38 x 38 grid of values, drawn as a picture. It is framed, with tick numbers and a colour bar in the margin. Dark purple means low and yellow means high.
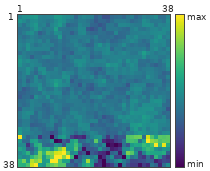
No regular stripes run through it. The top part is calmer, up to a seam about 80% of the way down. The field is mottled with small blotches. The bottom middle is the ninth with the lowest average.
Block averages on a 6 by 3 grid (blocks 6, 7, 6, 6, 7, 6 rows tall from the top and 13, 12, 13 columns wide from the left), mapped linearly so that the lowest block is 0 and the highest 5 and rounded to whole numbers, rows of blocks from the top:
212 / 122 / 211 / 112 / 113 / 501
